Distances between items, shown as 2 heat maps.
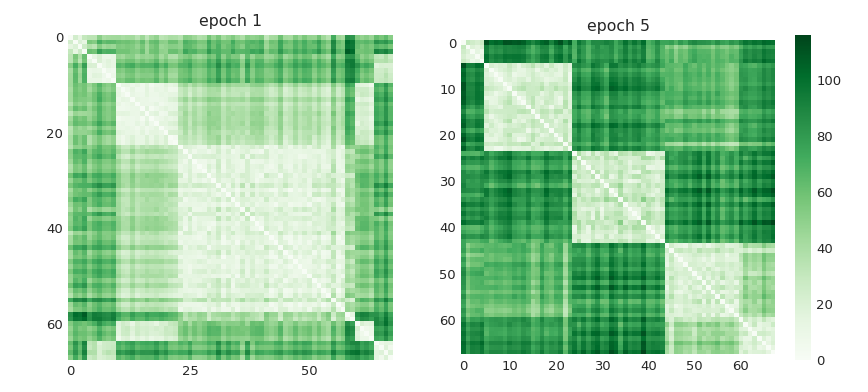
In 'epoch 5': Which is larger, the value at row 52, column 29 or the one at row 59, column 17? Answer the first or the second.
the first
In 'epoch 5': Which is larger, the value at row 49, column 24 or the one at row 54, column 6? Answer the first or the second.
the first
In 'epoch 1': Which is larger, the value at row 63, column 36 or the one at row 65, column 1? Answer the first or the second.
the second
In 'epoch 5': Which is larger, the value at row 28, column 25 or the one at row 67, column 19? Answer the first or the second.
the second
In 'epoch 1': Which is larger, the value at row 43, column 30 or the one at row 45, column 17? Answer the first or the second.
the second
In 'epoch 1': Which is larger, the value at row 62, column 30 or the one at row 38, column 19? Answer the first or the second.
the first
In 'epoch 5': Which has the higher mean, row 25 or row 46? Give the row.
25
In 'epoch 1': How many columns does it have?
68
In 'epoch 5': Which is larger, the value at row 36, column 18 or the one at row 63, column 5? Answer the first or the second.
the first
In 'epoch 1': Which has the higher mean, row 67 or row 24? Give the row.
67
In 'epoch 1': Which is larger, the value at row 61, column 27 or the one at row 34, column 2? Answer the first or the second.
the second
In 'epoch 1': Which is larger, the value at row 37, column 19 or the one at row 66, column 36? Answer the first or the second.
the second
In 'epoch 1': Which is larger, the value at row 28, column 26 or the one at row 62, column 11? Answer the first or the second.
the second
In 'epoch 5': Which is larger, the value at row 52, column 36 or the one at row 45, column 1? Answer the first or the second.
the first
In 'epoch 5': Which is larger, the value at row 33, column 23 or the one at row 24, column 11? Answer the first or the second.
the first
